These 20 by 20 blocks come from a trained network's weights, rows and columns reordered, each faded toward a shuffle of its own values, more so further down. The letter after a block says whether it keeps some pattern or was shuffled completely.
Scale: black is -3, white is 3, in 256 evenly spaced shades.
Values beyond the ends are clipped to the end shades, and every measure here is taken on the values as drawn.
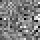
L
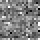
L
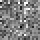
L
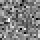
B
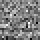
L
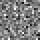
B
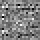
L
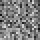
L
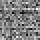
L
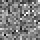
B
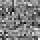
L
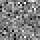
B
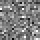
B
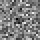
B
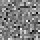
B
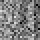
L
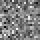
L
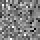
B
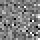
B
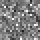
B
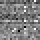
L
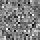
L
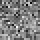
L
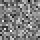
B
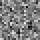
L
